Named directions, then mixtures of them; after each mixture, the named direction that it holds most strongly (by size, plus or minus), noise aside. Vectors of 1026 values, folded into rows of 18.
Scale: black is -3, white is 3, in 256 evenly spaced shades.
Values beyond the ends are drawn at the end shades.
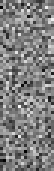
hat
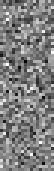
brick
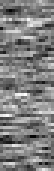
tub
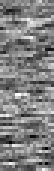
tub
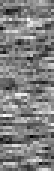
tub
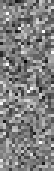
brick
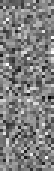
brick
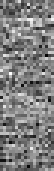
hat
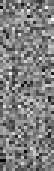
hat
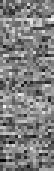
hat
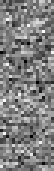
brick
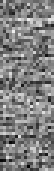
hat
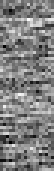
tub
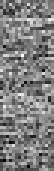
hat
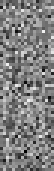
hat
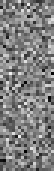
hat
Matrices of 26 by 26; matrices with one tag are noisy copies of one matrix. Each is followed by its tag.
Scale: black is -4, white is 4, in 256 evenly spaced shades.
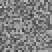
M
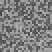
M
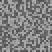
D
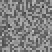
D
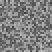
M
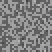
D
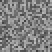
D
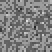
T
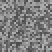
T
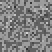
T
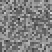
T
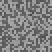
D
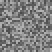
M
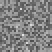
M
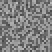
D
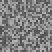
D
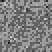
T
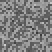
T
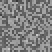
D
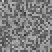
D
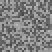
M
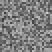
M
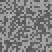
T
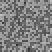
T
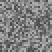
T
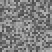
M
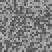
T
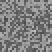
T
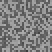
D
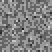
D
